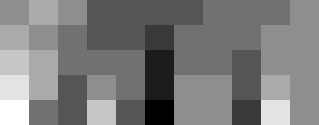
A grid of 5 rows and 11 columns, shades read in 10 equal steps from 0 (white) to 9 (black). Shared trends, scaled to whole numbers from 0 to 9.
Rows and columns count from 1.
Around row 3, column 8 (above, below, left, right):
5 4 5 6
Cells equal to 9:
1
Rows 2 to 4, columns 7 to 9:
5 5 5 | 5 5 6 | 4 4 6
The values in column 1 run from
0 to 4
